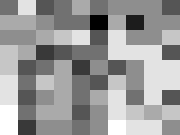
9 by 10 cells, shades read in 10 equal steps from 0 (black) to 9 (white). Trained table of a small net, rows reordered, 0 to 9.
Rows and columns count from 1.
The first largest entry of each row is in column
2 1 5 7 9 1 1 1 1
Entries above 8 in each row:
0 0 0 0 0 0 0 1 2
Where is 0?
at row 2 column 6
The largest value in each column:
9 8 7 7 8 6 9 8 8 8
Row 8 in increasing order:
3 4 5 6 6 6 7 7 8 9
